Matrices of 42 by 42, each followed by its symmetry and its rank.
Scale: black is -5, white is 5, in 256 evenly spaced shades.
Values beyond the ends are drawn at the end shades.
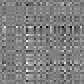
antisymmetric, rank two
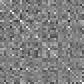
symmetric, rank five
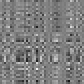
neither, rank three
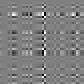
neither, rank one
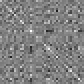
symmetric, rank five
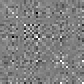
symmetric, rank five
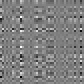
neither, rank two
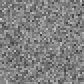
neither, full rank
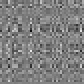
neither, rank three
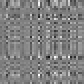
neither, rank two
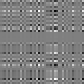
neither, rank one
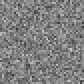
neither, full rank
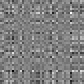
antisymmetric, rank two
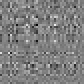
neither, rank three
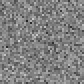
neither, full rank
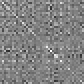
symmetric, rank five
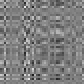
neither, rank two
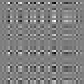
neither, rank one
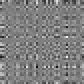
antisymmetric, rank two
